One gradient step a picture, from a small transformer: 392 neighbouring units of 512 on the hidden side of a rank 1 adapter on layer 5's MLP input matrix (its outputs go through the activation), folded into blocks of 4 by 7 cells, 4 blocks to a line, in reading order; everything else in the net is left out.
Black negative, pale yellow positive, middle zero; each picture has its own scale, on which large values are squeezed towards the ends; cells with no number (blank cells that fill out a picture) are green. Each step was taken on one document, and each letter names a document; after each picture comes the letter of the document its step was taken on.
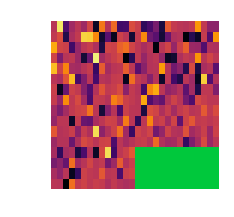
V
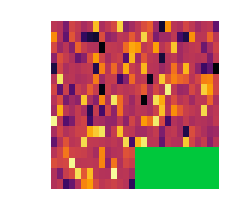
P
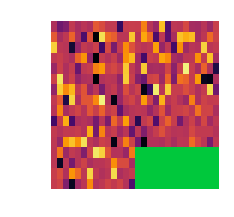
P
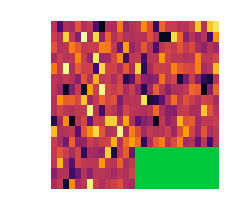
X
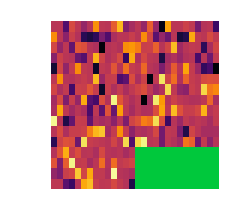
P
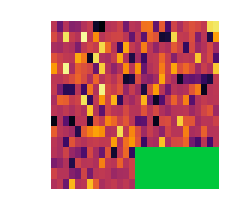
X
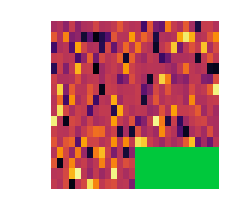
P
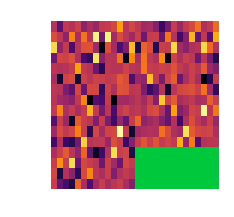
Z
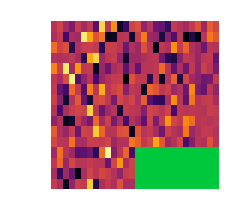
V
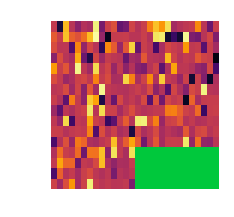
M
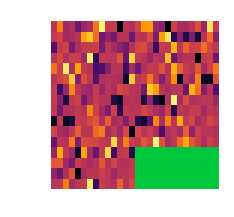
V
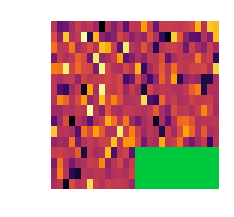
X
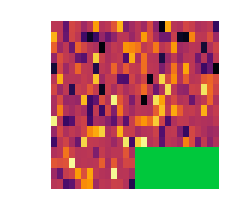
P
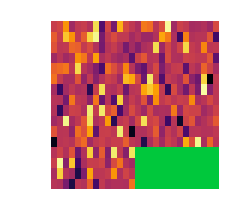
M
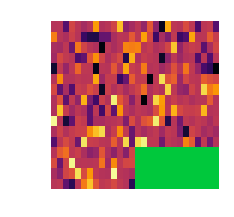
P
